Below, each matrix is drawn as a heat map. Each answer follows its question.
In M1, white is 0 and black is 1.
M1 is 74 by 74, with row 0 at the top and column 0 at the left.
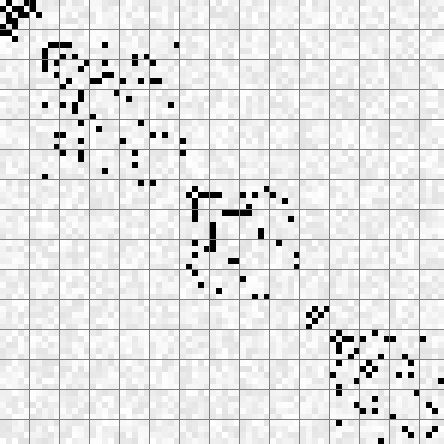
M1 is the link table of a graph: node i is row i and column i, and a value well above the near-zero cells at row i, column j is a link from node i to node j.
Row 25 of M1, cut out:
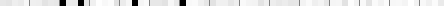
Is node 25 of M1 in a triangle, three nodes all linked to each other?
yes
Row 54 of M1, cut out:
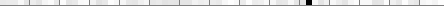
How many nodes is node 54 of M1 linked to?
1
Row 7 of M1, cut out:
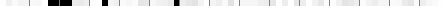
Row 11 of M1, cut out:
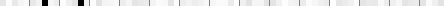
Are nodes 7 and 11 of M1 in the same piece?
yes
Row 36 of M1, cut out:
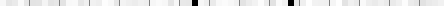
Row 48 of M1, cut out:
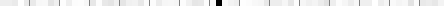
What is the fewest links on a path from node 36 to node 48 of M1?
1
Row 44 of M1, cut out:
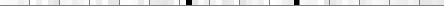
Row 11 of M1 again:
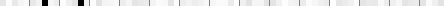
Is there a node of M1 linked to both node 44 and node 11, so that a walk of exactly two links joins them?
no
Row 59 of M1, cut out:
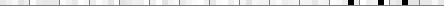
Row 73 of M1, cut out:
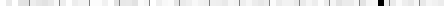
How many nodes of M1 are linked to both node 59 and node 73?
1
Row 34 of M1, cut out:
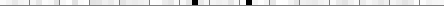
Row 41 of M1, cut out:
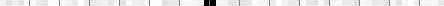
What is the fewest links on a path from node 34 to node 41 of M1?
1
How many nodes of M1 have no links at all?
1
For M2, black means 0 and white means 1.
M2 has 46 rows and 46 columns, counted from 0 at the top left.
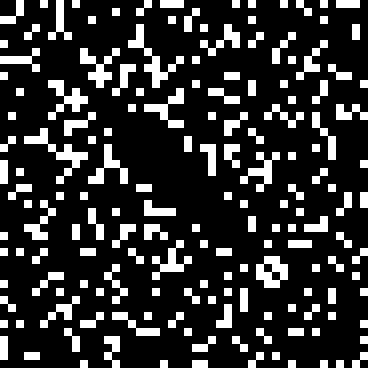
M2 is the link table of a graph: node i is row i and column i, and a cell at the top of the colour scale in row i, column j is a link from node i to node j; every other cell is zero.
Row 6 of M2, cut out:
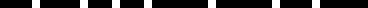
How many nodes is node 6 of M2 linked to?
7
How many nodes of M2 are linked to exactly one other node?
0
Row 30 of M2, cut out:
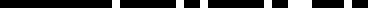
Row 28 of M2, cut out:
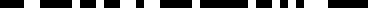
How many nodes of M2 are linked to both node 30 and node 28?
2
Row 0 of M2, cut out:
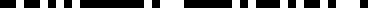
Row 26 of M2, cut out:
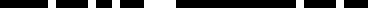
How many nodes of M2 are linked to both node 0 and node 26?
5
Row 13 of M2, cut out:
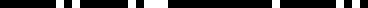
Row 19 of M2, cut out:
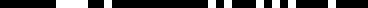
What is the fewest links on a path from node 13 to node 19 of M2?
1
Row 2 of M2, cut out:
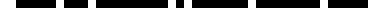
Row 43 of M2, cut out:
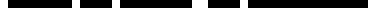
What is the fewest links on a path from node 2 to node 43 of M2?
2
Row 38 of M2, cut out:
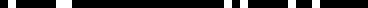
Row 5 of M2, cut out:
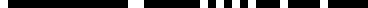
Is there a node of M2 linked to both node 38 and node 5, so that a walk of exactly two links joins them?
no
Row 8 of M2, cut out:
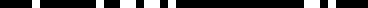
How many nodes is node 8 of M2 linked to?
10
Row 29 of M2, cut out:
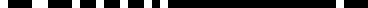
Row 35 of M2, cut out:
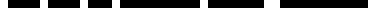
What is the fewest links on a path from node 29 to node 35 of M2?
2
